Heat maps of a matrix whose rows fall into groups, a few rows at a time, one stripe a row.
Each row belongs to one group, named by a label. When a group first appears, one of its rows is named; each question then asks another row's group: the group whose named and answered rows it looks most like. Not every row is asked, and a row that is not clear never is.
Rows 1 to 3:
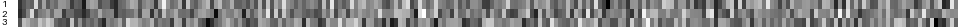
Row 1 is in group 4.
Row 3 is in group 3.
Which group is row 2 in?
4
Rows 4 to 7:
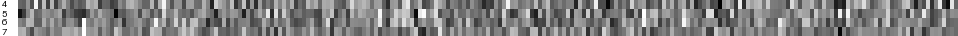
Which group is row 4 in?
4
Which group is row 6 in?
4
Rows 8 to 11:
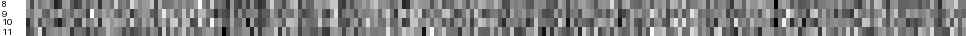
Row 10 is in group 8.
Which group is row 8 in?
8
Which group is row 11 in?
4
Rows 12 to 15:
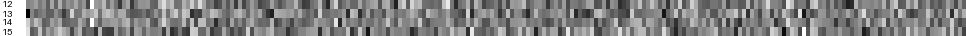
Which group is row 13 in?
8
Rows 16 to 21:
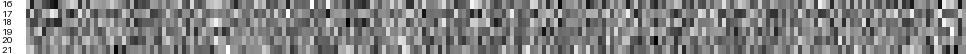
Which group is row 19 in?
4
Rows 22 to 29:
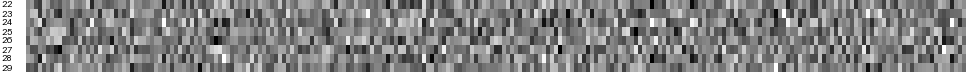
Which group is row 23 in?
8
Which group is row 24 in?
4
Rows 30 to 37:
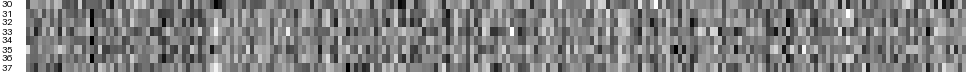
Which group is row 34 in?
4
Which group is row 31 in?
4
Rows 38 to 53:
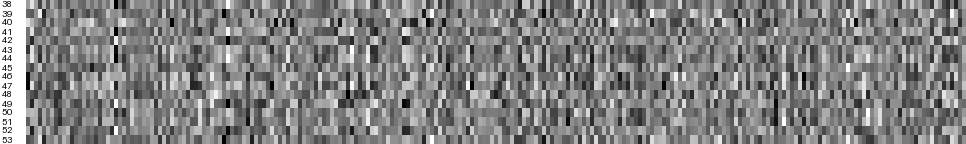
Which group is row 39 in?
4
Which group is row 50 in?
8
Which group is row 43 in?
8
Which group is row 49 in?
8
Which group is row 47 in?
8
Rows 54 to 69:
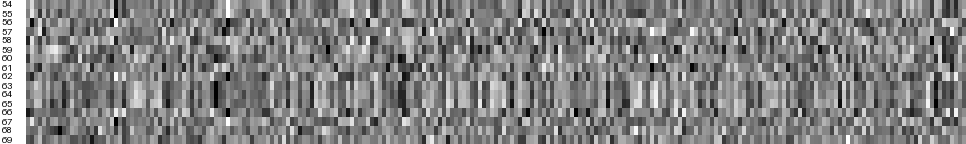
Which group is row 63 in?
3
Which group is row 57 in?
4
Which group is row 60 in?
3
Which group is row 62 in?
8
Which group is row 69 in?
4
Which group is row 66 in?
8
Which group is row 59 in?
3
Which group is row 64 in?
3
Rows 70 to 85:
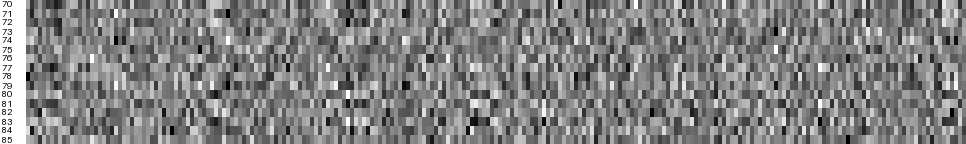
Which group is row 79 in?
8
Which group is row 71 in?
8
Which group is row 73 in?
8
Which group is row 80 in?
3
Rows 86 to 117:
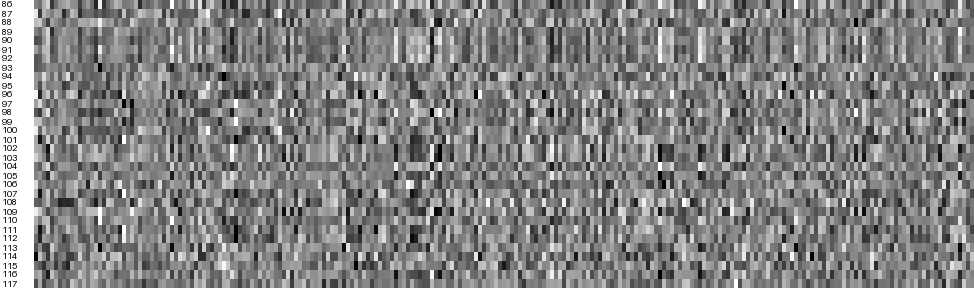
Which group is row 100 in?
8
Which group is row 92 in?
4
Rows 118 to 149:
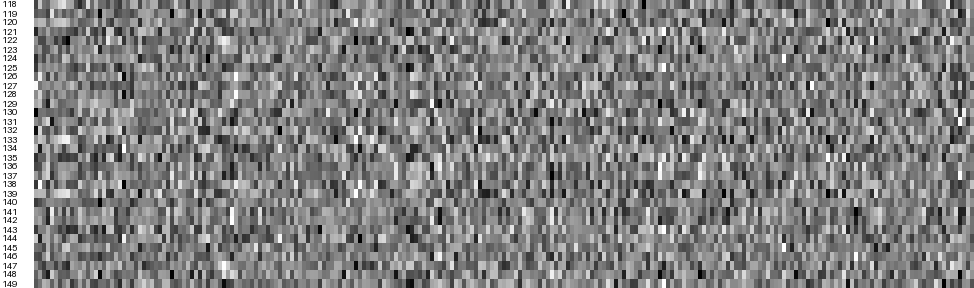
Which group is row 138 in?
8
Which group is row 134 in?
8
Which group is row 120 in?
3
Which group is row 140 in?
4
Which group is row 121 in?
3
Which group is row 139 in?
3
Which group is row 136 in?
4
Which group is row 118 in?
3
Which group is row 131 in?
4
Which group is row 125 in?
3
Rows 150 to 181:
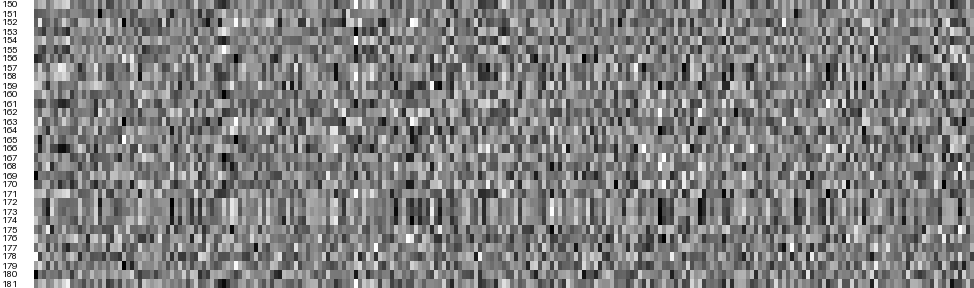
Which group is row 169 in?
8
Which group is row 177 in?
8
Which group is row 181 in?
3
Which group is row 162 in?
4
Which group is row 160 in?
3
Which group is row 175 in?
4
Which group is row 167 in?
3
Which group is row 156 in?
8
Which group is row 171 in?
3
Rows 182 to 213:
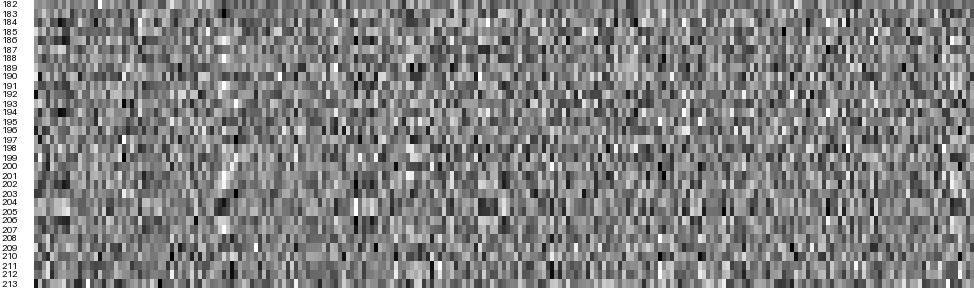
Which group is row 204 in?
3
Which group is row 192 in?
8
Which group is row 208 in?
4
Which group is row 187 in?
3
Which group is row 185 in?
8
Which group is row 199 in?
8
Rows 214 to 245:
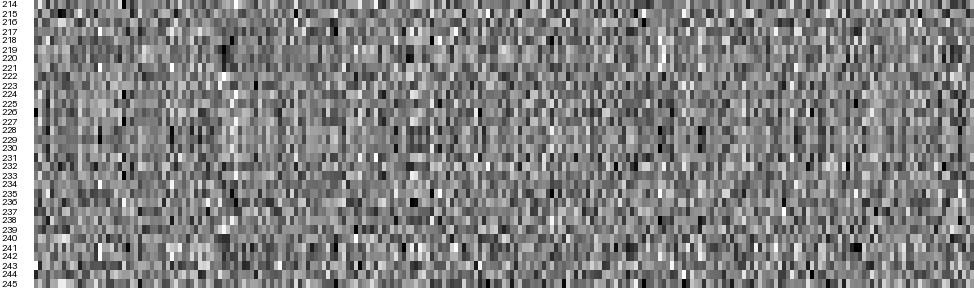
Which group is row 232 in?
3
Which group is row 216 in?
3
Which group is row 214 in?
8
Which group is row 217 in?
4
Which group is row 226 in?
8
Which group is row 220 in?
3
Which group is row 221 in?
4
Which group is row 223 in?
8
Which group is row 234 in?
4
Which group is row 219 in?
3
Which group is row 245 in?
3
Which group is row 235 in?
4
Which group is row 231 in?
8
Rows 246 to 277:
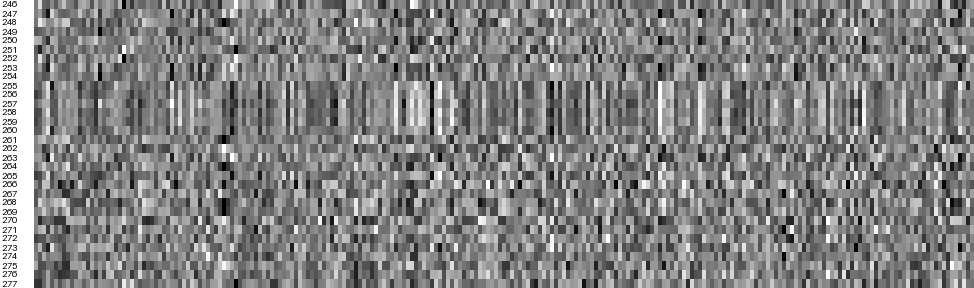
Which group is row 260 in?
4
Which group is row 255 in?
4
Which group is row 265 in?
4
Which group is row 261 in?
3
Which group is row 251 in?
8
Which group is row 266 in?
3
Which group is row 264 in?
3
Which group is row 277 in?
8
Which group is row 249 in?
4
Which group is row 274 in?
8
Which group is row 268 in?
3
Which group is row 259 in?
4
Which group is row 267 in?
8
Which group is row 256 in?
4
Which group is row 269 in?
3
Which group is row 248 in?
3
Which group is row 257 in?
4
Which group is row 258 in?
4
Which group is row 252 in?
8
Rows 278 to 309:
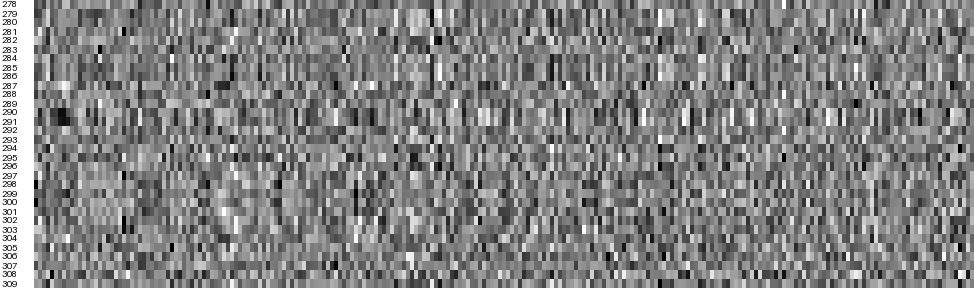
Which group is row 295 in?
8
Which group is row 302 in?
8
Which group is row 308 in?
4
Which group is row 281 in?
8
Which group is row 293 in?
4
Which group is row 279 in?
4
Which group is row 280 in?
4
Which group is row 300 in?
8
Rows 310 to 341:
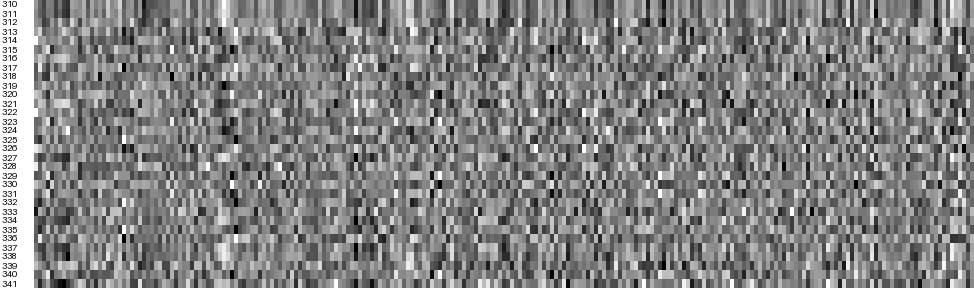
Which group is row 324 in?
3
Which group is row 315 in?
4
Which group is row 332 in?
8
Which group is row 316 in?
3
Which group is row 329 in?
4
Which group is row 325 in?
8
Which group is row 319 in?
3
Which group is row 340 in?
4
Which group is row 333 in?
8
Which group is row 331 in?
4
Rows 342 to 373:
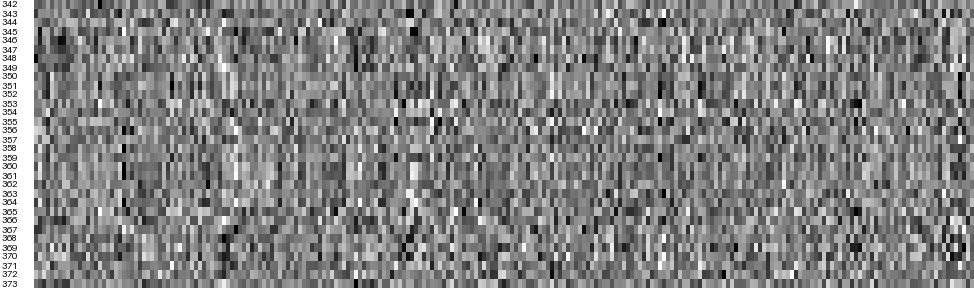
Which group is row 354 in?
4
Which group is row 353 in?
4
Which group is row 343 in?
3
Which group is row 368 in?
3
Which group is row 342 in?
4
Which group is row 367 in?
8
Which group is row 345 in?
8
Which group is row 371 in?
4
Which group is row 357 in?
4
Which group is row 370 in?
3
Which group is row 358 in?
8
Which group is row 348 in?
8
